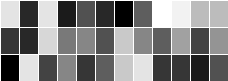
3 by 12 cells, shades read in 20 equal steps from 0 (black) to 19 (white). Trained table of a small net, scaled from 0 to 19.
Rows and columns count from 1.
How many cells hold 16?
1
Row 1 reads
17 3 17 2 6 3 0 7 19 18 14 14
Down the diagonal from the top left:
17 3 5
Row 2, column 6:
6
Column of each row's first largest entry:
9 3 2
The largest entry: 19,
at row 1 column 9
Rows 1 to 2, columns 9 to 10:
19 18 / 7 12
